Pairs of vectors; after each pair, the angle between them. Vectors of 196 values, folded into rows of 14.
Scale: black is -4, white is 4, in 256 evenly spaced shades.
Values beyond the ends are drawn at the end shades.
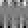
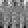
nearly parallel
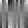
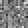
partly aligned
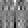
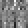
nearly parallel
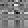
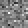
partly aligned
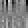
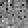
partly aligned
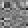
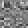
nearly parallel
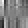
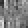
nearly opposite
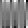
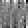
nearly parallel
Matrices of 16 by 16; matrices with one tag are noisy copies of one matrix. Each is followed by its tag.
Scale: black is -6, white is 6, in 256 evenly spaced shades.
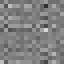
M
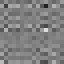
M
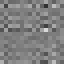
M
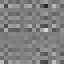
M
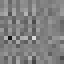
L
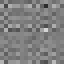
M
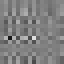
L
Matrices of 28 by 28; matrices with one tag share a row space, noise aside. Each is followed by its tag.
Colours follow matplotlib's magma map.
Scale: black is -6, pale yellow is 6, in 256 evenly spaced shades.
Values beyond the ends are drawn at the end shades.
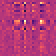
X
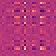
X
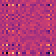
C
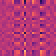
X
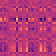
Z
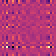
C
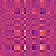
X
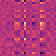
X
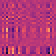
C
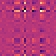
X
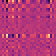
C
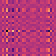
C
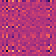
C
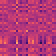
Z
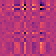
X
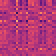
Z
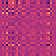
C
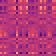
Z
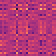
Z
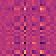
X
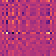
C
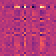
X
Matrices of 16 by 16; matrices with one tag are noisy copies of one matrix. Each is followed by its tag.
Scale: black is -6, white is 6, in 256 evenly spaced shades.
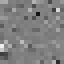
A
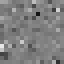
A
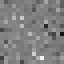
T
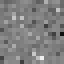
T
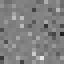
T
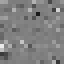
A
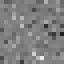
T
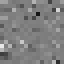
A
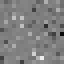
T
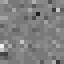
A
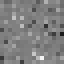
T
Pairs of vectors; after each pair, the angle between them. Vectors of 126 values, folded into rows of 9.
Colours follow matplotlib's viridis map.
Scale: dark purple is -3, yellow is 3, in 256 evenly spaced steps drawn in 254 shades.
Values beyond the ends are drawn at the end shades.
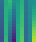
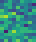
orthogonal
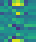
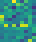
orthogonal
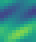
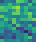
partly opposed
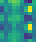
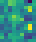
nearly parallel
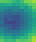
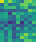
partly aligned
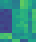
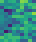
partly aligned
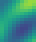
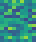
orthogonal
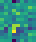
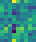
nearly opposite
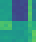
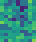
partly aligned
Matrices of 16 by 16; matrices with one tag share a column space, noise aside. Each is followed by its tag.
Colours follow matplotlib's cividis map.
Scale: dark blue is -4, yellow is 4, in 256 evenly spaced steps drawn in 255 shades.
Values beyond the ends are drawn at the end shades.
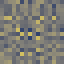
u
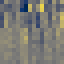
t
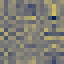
u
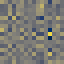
u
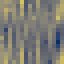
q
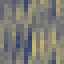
q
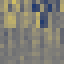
t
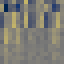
t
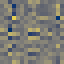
u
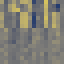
t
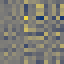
u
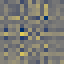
u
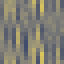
q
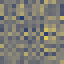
u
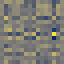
u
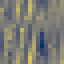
q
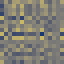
u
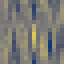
q
